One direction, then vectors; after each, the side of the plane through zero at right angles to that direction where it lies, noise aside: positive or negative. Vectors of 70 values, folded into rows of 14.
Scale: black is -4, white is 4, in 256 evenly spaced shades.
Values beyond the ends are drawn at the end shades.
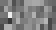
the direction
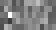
positive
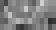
positive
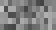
negative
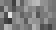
positive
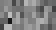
positive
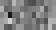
negative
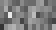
positive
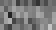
negative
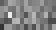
positive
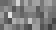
positive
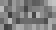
negative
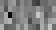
negative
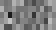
negative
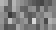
negative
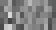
positive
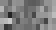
negative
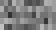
negative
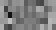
negative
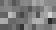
positive
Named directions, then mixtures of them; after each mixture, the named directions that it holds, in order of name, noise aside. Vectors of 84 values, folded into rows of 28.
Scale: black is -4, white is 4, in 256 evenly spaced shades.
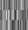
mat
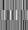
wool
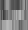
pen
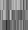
pen, wool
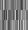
mat, wool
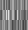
mat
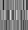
wool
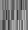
mat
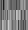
mat, pen, wool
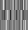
wool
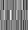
wool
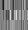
mat, pen, wool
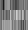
pen, wool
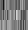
mat, pen, wool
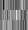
mat, pen, wool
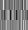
wool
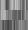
pen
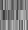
mat, pen, wool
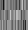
mat, pen, wool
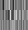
mat, pen, wool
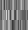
mat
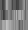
pen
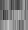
pen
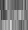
pen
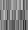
mat, pen, wool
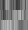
pen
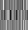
wool
